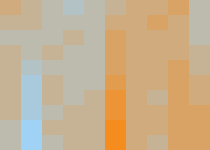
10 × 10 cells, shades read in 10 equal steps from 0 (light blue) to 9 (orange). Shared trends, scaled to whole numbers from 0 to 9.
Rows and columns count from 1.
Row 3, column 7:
5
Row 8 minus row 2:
0 -3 0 1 1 3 0 -1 1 3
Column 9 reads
6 5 5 5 6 6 6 6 6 6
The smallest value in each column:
3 0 3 2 3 4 5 4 5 3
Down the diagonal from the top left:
5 4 3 3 3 7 5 5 6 6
